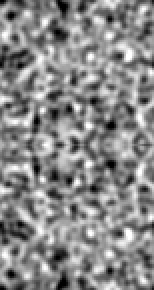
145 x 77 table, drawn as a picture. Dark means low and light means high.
The top and bottom halves mirror each other. The values follow a bell shape. No lone cell stands out from its neighbours. The texture is blotchy.
